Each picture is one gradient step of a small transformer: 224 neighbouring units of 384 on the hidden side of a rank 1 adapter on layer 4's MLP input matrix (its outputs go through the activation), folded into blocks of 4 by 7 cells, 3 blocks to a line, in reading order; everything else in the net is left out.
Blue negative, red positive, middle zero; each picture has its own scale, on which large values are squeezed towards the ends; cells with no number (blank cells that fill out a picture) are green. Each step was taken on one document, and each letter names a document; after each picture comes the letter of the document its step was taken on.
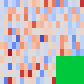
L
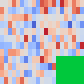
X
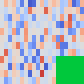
X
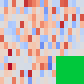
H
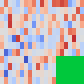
L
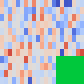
L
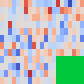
H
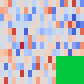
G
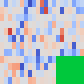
G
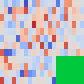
H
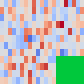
X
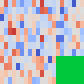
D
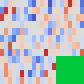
G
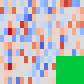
D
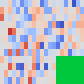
D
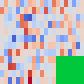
X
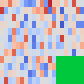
G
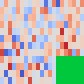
L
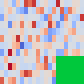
H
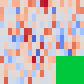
D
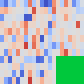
X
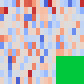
D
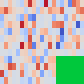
X
